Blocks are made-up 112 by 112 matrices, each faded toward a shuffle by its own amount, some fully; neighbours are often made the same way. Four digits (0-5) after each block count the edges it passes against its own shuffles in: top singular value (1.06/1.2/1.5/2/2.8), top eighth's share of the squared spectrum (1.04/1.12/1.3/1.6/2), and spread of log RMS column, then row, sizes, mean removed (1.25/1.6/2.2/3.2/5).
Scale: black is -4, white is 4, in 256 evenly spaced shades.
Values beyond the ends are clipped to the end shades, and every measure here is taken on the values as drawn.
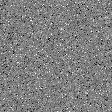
0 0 0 0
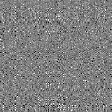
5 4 3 3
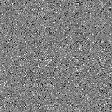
4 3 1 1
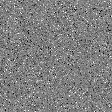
0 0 0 0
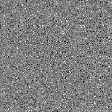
4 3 2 2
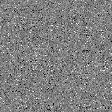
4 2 1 1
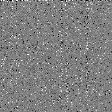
2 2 2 2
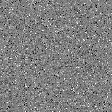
3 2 1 0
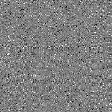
4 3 2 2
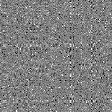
4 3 2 1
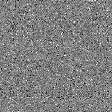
3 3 1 1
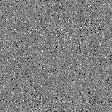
3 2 0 1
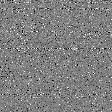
2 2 0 2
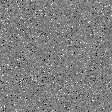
0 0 0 0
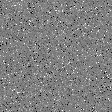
0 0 0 0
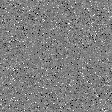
0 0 0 1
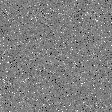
0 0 0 0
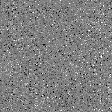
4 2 1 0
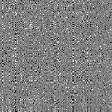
5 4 3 2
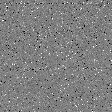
2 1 0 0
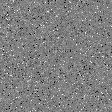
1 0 0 0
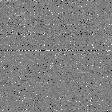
3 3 0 2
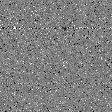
2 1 0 1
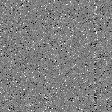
3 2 1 0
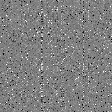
4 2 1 0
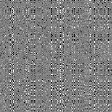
5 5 4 3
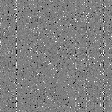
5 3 2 1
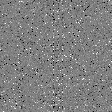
3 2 1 0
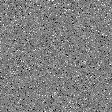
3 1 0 0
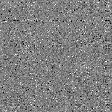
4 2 1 1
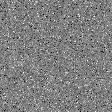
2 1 0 0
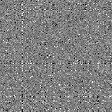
4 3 2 2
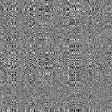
5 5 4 4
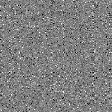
4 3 2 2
